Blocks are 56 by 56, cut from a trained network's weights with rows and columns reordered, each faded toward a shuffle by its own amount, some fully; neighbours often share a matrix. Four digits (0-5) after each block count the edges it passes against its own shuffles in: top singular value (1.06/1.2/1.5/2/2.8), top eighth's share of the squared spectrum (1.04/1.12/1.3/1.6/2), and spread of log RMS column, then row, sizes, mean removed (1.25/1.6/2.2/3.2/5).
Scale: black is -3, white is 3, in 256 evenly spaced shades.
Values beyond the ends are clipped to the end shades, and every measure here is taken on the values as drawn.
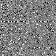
2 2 1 1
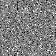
2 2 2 0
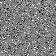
0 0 0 0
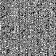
2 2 0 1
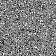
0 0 0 0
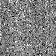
1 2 0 0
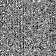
2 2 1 0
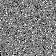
0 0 0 0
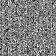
2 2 1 1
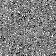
1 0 0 0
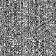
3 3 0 2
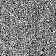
2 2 0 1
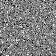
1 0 0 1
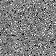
0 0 0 0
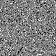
0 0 0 0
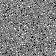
0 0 0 0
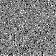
0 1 0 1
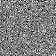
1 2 0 1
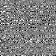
3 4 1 3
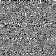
2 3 0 3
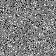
1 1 0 1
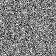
0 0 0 0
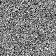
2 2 0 0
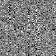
2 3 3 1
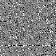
3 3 2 1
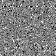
2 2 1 1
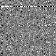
3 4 2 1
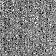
2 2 0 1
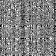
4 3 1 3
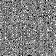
1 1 0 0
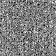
2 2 0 1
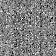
2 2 0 1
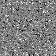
1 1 0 1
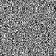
3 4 2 1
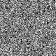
2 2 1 0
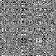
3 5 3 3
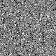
2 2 0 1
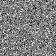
0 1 0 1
